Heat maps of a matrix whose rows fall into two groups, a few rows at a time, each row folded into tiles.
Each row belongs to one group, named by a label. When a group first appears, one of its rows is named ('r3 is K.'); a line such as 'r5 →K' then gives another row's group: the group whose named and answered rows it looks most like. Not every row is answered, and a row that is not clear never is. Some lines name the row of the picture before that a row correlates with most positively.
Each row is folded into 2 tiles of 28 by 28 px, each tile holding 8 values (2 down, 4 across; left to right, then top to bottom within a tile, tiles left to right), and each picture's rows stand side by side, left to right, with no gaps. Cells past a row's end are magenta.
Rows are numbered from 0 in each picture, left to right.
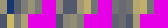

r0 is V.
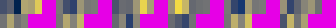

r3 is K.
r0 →V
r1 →V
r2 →V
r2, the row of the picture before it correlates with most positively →2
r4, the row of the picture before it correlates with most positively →0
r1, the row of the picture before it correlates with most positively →0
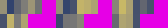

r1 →V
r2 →K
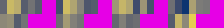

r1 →K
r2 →K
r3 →V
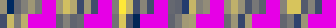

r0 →V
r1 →K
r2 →K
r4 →K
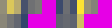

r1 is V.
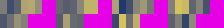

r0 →V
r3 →K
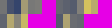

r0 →V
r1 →V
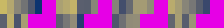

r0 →K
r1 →K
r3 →K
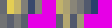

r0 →K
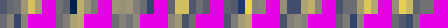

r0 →V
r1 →V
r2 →K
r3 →K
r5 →V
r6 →V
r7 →K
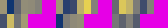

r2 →K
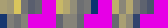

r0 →K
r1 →K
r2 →K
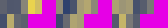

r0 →V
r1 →V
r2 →K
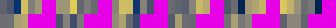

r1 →K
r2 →K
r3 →V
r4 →V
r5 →K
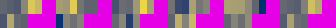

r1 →K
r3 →V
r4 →K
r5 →V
